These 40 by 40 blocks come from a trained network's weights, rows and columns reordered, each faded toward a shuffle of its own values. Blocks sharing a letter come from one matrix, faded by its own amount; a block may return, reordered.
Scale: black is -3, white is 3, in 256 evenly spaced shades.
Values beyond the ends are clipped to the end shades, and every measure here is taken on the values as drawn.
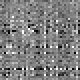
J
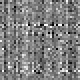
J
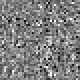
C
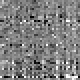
J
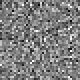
C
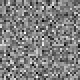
C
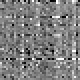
J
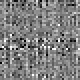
J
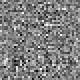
C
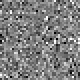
C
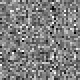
C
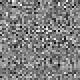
C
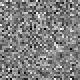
C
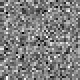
C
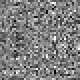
C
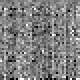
J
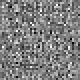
C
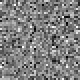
C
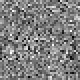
C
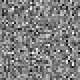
C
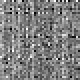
J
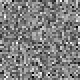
C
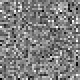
C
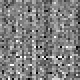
J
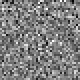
C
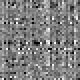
J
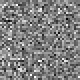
C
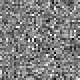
C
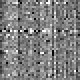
J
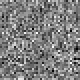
C
